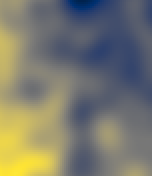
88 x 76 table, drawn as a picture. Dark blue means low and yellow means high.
Mirror symmetry: none. Average level on the scale: 50%. Ninth with the highest average: bottom left. Grain: smooth. Slope: up to the bottom left. Stripes: none.
